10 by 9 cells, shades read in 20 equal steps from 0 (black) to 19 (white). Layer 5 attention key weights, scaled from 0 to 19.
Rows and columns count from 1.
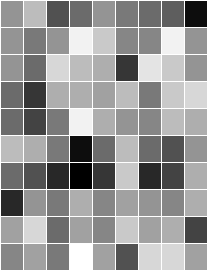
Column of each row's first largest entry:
2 4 7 9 4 1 6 4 2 4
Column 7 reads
8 10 17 9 10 8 3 11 12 16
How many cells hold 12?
8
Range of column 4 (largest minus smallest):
19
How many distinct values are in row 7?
8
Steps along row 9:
up down up down up down up down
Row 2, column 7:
10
